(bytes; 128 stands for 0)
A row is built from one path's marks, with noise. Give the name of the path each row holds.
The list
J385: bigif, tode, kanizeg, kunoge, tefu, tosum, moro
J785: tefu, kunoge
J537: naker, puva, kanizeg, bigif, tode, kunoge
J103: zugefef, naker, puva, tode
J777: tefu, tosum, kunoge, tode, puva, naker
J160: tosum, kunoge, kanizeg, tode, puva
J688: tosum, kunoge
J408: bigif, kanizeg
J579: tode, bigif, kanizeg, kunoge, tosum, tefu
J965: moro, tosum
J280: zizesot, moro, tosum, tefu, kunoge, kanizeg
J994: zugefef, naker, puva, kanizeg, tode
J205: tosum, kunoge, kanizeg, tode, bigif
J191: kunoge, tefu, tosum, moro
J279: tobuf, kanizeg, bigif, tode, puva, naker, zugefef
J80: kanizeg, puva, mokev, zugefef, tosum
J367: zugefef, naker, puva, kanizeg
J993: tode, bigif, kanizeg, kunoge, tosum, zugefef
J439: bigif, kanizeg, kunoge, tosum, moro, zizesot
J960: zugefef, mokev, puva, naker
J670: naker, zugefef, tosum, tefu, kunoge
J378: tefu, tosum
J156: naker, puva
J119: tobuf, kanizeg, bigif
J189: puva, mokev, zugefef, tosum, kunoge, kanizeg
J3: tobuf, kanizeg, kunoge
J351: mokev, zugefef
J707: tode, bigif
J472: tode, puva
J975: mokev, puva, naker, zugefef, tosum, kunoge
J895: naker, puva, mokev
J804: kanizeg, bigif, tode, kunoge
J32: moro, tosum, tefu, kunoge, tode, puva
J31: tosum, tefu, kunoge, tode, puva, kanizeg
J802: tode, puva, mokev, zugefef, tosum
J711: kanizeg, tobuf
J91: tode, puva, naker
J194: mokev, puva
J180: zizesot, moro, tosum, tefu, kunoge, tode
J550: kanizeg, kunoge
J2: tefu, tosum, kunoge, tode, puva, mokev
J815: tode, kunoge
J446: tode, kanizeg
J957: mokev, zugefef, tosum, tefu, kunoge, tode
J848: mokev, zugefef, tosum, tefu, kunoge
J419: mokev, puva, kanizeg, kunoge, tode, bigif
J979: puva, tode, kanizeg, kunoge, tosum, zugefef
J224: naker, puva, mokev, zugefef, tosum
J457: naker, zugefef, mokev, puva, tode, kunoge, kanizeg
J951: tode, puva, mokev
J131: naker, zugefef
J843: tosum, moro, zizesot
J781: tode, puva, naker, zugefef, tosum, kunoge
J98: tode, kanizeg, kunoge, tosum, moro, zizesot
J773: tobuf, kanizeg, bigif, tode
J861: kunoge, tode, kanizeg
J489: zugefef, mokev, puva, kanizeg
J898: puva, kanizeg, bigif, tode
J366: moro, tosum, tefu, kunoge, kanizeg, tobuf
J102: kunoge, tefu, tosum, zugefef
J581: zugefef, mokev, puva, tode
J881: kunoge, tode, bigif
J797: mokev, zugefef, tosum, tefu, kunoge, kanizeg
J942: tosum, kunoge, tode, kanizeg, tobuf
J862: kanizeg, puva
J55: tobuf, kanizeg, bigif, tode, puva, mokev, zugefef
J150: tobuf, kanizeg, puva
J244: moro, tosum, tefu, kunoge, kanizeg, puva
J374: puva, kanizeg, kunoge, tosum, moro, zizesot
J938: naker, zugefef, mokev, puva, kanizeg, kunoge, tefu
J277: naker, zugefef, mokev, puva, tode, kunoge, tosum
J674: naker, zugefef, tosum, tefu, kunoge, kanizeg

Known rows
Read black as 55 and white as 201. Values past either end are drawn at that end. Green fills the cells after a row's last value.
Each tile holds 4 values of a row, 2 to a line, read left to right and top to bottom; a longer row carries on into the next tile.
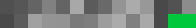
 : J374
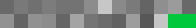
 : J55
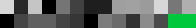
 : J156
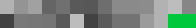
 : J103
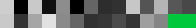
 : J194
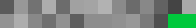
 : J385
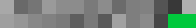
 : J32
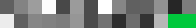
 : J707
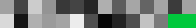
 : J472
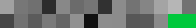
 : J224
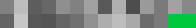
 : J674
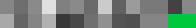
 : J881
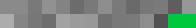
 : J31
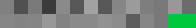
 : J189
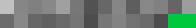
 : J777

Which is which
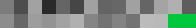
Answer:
J489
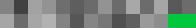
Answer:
J419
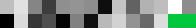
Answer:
J131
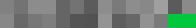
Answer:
J537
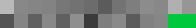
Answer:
J781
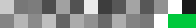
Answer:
J351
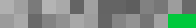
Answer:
J957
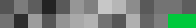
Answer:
J150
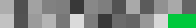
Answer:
J581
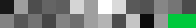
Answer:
J119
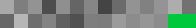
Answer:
J938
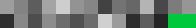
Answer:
J688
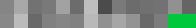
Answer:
J797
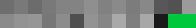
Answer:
J244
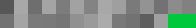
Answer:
J993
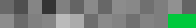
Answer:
J80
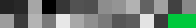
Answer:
J862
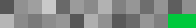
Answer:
J804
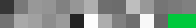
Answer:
J550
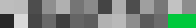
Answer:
J670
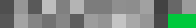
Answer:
J280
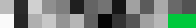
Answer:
J951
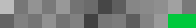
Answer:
J277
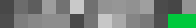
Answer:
J439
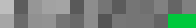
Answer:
J2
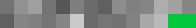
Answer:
J994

